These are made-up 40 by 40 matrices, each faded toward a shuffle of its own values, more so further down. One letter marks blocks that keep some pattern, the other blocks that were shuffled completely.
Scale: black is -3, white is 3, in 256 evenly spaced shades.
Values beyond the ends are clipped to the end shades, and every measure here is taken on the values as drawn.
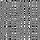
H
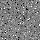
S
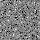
S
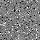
S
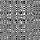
H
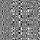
H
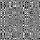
H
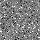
S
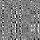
H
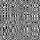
H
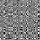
H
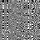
H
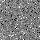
S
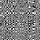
H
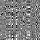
H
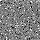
S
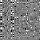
H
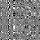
H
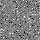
S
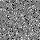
S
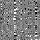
H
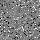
S
